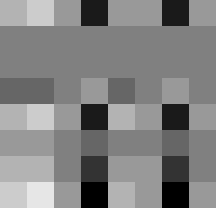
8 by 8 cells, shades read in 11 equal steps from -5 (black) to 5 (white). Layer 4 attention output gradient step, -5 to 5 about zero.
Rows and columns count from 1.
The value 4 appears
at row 8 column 2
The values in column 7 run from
-5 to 1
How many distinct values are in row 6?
3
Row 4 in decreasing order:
1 1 0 0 0 -1 -1 -1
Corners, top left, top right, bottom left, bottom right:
2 1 3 1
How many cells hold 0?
25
